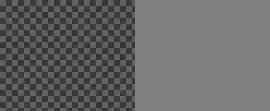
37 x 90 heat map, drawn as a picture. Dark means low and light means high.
The table splits into one row of 2 panels. Panel 1,1: low, checkered. Panel 1,2: middling, flat.
